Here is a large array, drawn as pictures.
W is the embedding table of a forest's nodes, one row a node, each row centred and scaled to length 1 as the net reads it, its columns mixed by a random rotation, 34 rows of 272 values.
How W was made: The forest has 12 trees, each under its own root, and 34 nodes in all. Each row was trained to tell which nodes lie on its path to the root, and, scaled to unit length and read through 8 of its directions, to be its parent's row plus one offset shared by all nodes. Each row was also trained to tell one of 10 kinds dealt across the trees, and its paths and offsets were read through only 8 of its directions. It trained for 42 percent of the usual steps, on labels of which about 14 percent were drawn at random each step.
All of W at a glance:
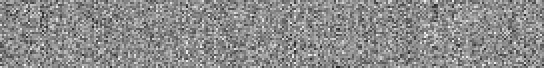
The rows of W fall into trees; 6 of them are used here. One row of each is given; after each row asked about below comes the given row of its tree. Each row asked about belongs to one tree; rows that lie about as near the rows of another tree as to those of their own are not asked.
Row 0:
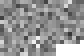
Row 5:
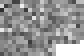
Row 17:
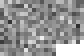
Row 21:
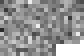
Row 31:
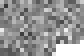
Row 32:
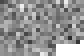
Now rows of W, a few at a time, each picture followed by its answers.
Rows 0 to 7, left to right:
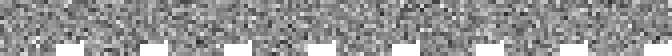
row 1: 21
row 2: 5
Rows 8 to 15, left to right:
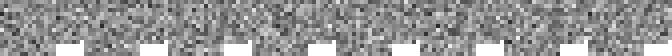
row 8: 5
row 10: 32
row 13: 0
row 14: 17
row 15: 17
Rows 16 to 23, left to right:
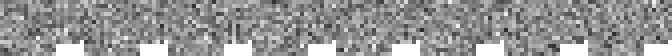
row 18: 0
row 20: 0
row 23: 32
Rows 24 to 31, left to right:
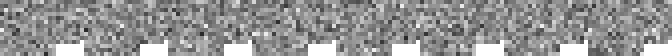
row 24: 5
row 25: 21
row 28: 32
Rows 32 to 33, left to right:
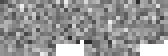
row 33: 17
